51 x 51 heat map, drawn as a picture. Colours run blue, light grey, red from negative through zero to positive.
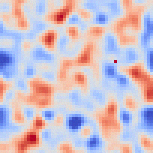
On average the colour sits 50% of the way up the scale. The texture is blotchy. One lone cell stands out, far higher than its neighbours. The values follow a bell shape.
